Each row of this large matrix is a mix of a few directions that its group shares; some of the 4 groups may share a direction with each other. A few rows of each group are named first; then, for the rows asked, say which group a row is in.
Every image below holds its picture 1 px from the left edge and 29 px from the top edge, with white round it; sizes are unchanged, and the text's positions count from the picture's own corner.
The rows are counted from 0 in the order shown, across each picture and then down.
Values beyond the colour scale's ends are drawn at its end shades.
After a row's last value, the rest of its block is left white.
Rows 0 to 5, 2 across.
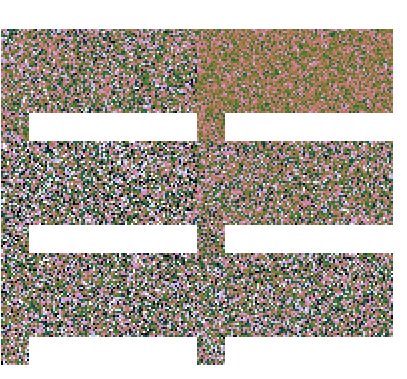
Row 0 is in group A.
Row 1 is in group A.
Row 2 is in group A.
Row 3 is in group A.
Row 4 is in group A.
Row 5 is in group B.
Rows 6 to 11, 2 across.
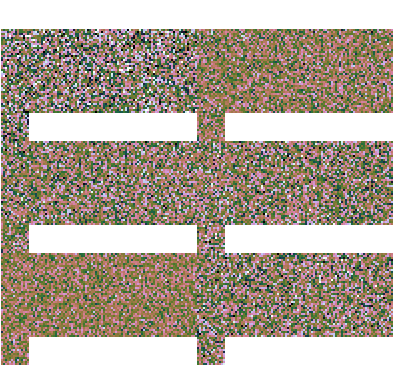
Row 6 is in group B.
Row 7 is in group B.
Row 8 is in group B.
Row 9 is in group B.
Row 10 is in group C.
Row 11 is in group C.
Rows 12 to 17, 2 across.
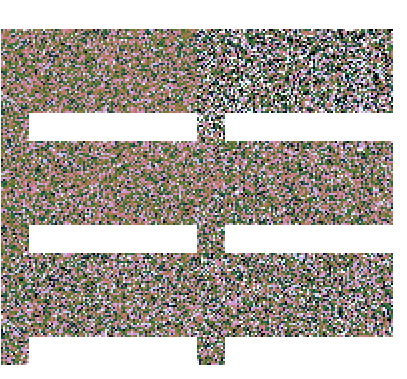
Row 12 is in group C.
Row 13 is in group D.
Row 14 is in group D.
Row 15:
D
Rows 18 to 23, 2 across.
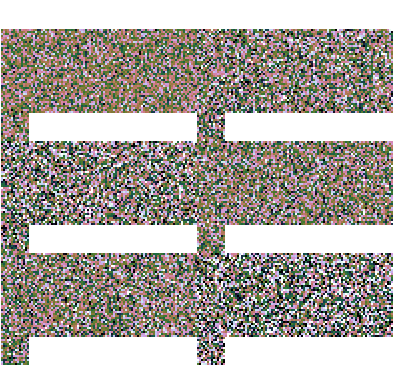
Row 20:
D
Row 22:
B
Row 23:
C
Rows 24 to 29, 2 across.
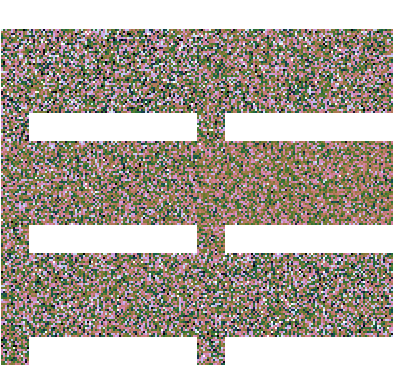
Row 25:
A
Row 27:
A
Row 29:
C
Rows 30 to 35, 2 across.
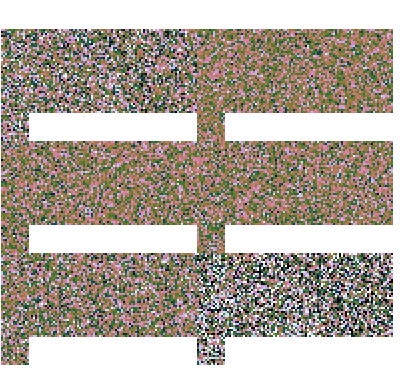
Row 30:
B
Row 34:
D
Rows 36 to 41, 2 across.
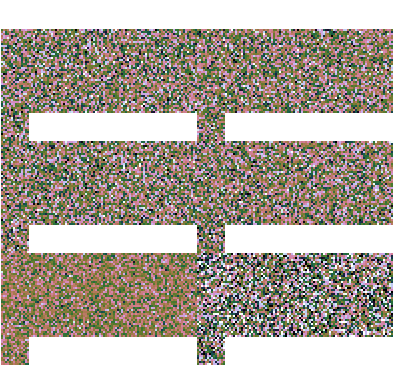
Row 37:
A
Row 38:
C
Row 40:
D
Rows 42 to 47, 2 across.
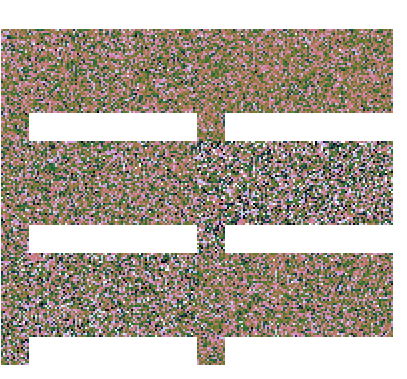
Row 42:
B
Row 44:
C
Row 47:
B
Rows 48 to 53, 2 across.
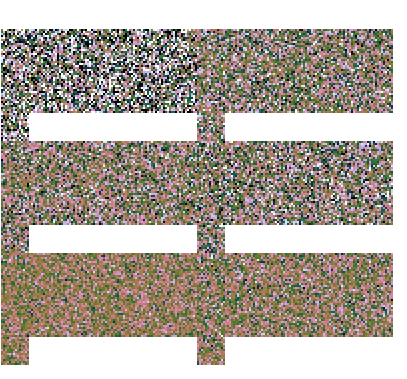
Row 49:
D
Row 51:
A
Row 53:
B
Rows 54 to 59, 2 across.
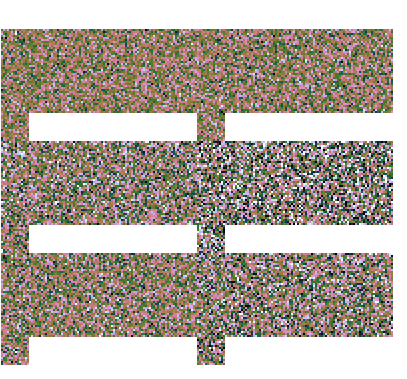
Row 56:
B
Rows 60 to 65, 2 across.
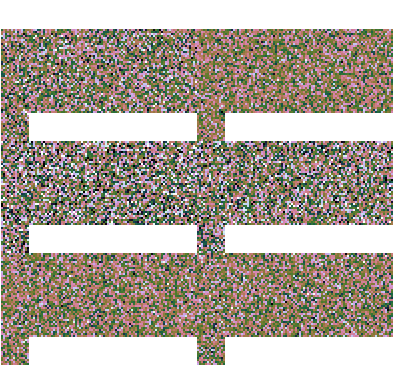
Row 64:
D
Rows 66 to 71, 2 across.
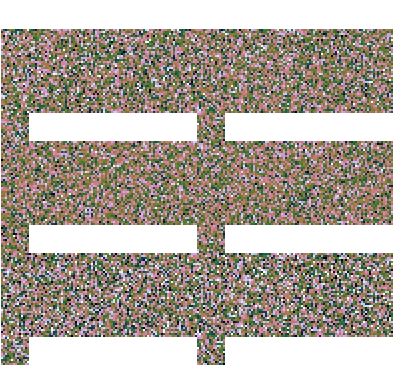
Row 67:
C
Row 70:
C
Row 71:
C
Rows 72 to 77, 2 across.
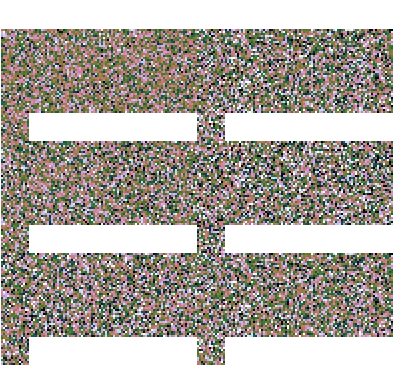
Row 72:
A
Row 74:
C
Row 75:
C
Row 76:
A
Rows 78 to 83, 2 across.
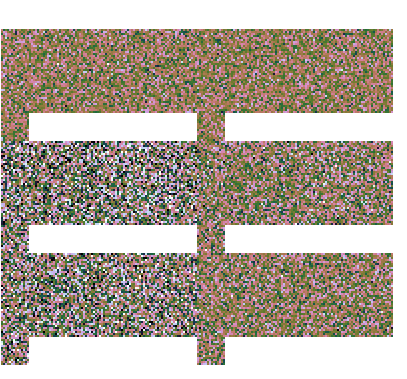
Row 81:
C
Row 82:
C
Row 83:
C
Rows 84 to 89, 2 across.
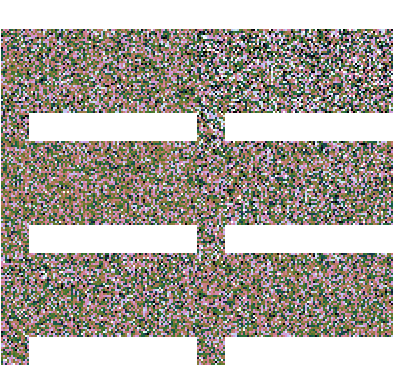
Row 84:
D
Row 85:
B
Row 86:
B
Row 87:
A
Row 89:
A
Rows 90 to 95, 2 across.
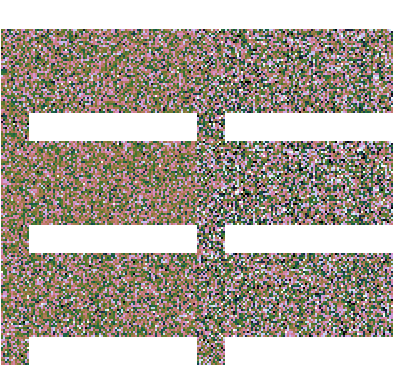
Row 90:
D
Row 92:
A
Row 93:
D
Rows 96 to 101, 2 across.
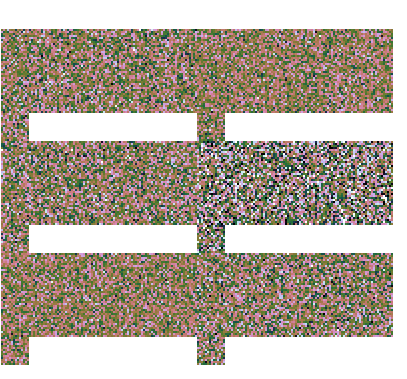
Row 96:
D
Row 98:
A
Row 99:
B
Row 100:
C
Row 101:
C
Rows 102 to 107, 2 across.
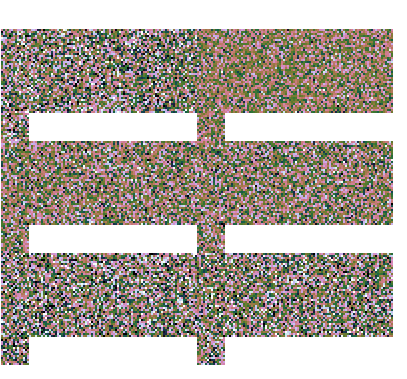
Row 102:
B
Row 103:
C
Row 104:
B
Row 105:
B
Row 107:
B
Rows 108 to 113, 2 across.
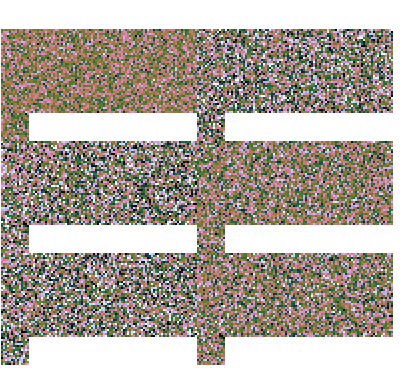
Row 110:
B
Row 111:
A
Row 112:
C
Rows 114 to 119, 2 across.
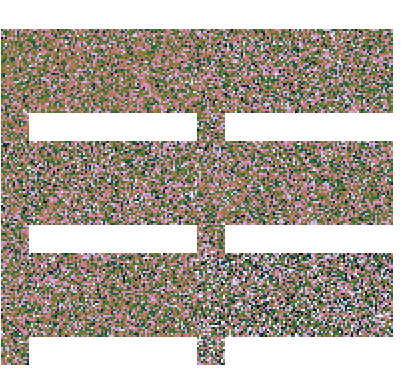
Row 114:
B
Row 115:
A
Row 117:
B
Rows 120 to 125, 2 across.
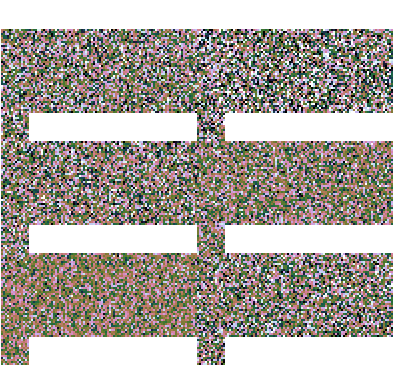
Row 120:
C
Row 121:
A
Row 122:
A
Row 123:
B
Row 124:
A
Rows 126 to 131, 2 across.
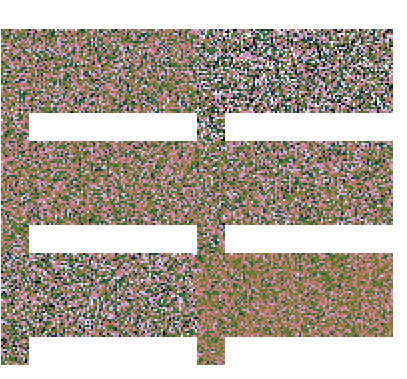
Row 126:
C
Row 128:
B
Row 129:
B
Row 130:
D
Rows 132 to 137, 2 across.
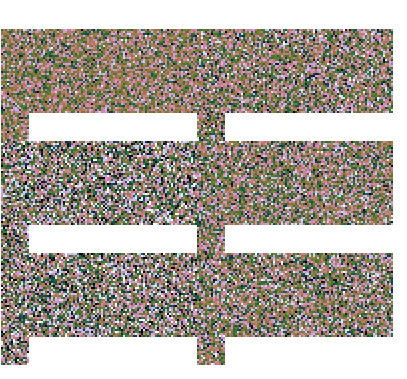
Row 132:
C
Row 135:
C
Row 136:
C
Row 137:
B
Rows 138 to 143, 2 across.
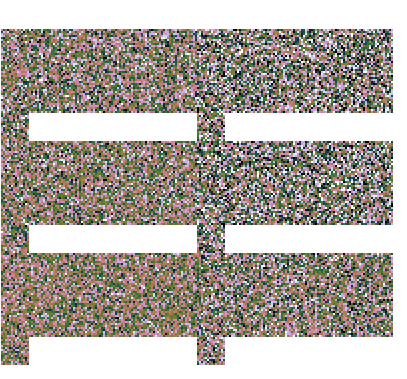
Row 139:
B
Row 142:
A
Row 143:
B
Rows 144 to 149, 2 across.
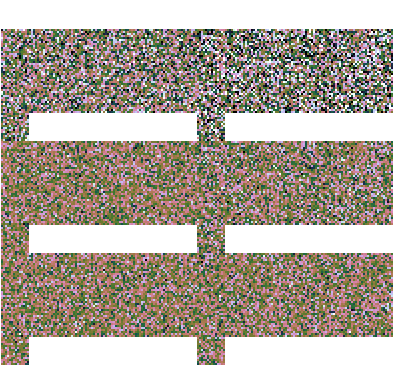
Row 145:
B
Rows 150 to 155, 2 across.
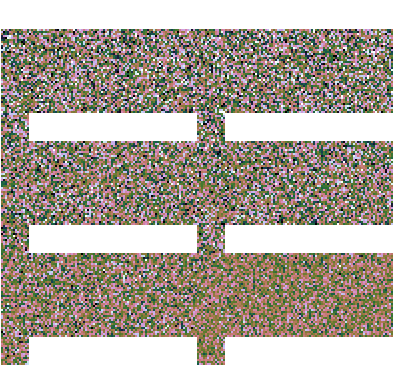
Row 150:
B
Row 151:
B
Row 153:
B
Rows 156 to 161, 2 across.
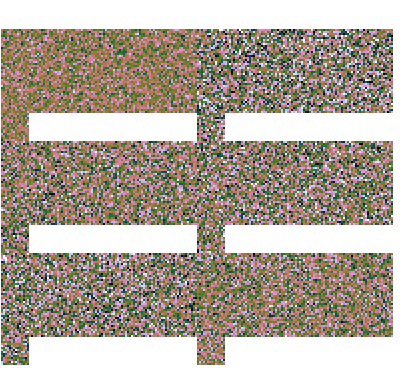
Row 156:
A
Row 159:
A
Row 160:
A
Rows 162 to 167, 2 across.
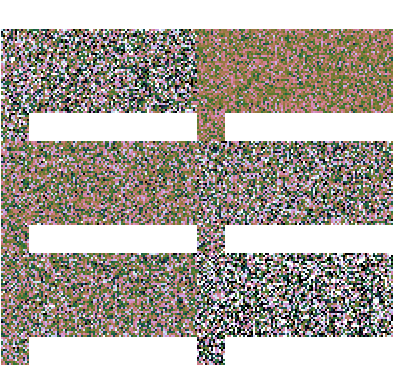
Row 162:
B
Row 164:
B
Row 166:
D
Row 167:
D
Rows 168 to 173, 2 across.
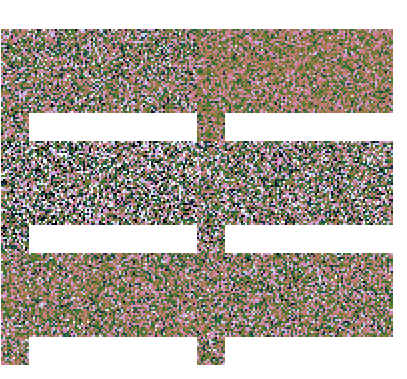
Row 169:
D
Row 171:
A
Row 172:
D
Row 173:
C
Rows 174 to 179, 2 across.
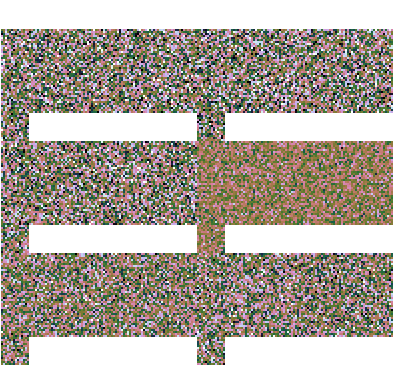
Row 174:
A
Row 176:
B
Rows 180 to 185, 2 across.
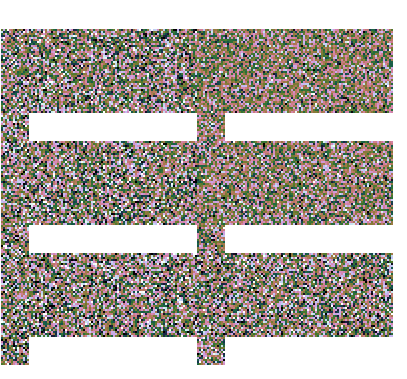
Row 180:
D
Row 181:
A
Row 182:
A
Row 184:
D
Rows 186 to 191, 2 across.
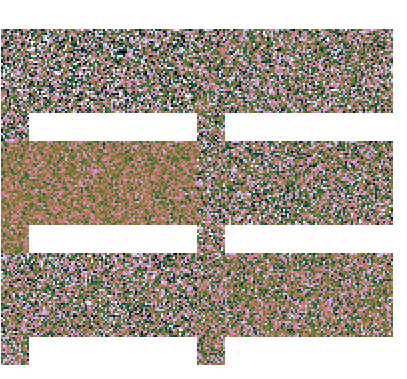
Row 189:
D
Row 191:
A
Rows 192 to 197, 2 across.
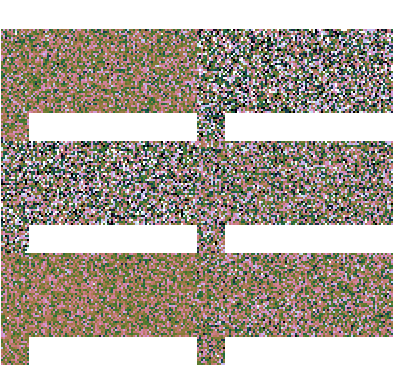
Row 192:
B
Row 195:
B
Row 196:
C
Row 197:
D
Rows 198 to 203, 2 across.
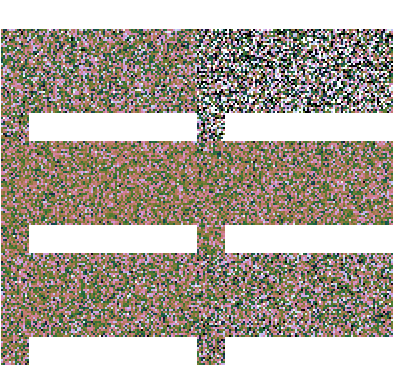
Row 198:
A
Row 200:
D
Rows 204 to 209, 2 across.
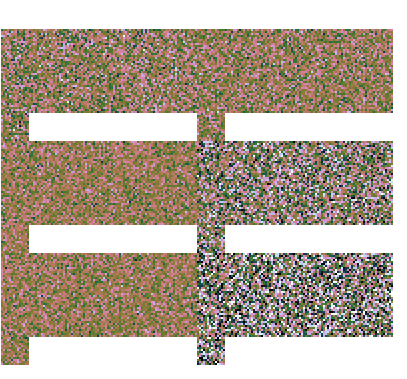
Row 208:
B
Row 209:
A
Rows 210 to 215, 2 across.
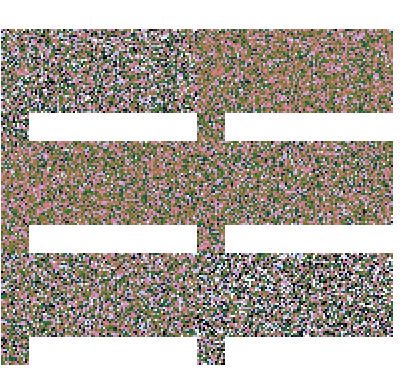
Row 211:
D
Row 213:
C
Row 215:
C
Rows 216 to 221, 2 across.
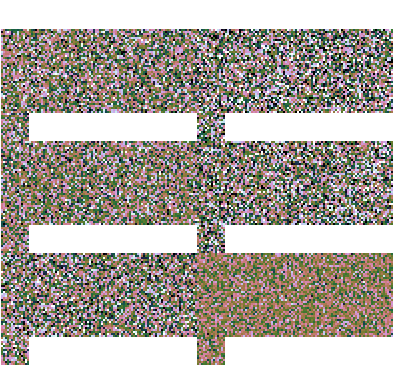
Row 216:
A
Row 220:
D
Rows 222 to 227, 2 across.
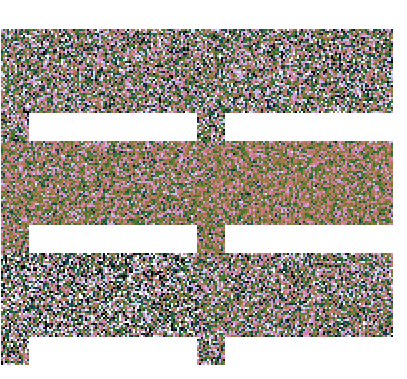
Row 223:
C
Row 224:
C
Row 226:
A
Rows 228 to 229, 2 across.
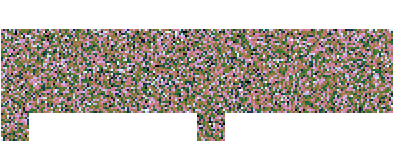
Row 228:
B
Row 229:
D
